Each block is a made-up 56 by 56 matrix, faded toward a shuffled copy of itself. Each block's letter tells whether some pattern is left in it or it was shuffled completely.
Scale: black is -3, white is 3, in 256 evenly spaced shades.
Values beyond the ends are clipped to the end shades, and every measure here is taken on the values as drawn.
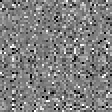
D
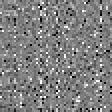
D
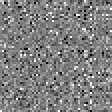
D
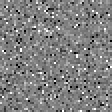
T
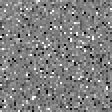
T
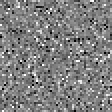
T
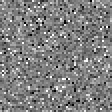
T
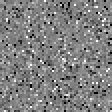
T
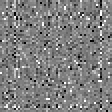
D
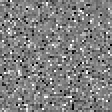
T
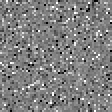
T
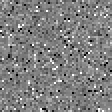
T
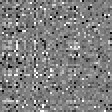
D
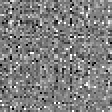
D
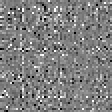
D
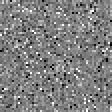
T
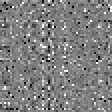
D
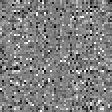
D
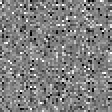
D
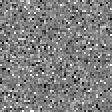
T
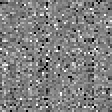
D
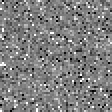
T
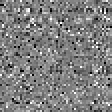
D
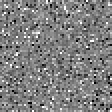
T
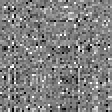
D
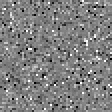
T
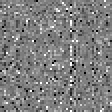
D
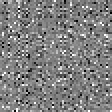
D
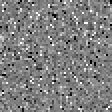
T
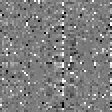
D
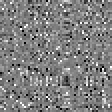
D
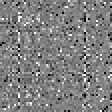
D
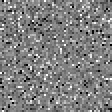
T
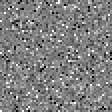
T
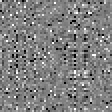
D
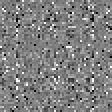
D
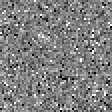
T
